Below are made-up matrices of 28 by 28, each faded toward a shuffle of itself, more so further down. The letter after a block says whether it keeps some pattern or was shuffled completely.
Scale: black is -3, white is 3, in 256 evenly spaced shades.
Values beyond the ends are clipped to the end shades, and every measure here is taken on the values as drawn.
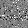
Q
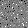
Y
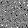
Y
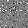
Q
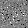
Y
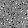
Y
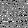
Q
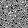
Y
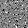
Y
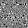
Q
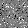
Y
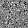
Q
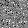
Y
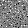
Y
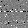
Q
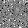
Y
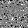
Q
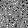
Y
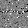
Q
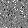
Y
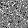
Y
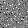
Y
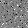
Y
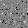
Q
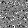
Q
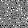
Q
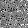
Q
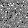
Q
